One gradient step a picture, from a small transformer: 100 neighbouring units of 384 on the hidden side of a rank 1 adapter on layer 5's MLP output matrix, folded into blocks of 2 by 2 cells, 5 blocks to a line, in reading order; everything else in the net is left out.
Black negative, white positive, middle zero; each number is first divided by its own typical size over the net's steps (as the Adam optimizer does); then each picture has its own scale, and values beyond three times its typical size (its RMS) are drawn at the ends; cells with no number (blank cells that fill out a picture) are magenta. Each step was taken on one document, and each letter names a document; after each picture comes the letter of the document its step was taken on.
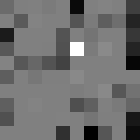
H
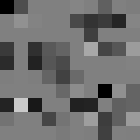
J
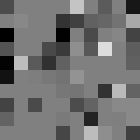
H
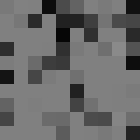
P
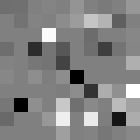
J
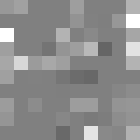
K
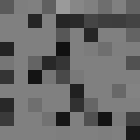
P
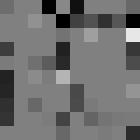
P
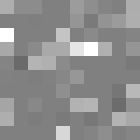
K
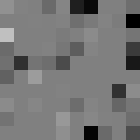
H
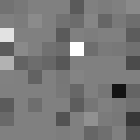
H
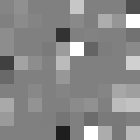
K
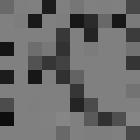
P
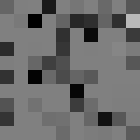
P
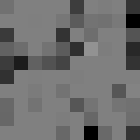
H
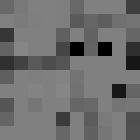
H
